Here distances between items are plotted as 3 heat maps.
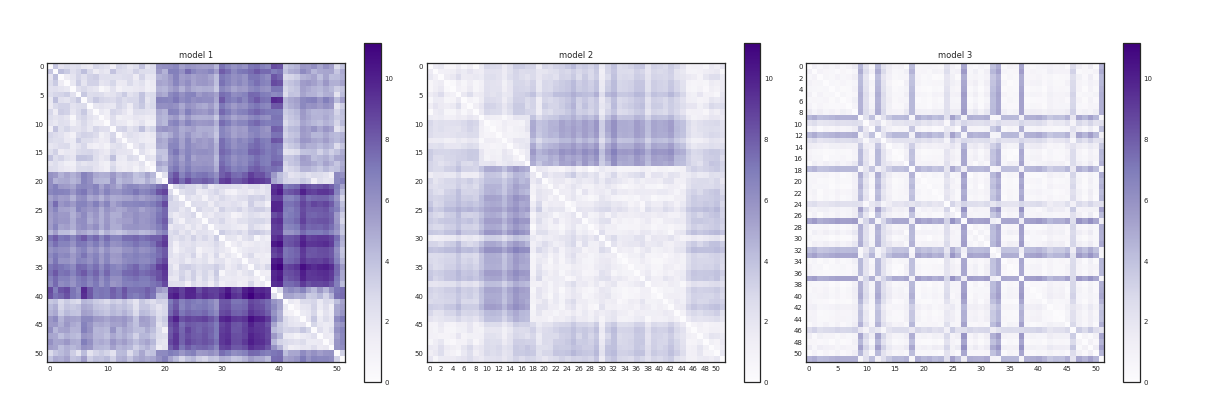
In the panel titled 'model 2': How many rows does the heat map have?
52
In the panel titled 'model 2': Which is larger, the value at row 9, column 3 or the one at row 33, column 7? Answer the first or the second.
the second
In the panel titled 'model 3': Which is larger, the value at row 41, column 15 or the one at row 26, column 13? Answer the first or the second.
the second
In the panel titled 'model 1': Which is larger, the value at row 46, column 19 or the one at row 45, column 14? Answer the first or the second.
the second
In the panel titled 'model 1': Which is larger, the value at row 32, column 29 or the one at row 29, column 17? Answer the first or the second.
the second
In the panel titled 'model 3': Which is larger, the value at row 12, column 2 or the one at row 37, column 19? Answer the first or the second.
the second
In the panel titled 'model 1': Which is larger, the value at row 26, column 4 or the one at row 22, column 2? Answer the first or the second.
the second
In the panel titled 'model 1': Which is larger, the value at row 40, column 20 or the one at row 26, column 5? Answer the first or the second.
the second
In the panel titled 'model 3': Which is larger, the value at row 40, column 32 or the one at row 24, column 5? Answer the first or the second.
the first
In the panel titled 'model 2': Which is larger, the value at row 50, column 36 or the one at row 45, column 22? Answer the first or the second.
the first
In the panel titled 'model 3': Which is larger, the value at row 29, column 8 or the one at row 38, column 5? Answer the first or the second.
the first
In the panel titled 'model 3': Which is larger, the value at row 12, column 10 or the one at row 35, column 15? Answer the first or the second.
the first
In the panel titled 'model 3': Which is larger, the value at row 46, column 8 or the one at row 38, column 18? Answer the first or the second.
the second
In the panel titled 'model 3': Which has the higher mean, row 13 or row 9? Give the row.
9
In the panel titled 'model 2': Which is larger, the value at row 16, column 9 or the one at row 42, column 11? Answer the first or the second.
the second
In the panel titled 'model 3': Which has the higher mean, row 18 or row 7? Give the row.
18
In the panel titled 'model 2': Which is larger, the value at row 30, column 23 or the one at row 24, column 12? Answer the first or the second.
the second
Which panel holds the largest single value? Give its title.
model 1
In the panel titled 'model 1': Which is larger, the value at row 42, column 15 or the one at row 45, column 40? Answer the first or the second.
the second
